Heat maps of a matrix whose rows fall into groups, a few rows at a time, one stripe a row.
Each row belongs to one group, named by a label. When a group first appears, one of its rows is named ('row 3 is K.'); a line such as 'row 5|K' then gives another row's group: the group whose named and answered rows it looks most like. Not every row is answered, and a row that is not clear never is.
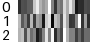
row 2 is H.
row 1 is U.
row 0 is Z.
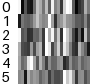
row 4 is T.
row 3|U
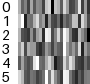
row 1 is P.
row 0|U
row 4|Z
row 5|H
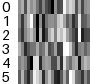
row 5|Z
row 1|T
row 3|H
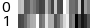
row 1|Z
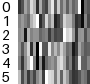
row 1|Z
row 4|T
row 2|H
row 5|U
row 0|T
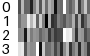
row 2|H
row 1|T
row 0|P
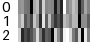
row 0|P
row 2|U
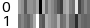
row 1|Z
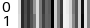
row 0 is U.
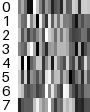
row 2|U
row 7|Z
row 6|H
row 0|P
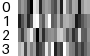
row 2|T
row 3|H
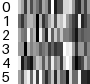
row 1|T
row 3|H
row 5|T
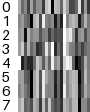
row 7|P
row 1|P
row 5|P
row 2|H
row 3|H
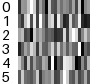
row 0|T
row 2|P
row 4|H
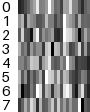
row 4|Z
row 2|P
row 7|T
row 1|H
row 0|Z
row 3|U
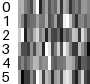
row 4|Z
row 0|P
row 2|P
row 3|U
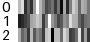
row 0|P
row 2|U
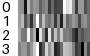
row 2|T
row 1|P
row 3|Z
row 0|H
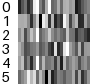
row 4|P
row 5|T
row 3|H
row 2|Z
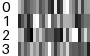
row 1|Z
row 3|Z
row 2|P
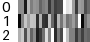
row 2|H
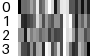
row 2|H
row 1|U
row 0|Z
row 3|U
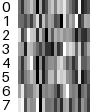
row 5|T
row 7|P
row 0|T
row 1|P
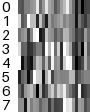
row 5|Z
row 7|H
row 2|Z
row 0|Z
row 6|T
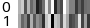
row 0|H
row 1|U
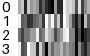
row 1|U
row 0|H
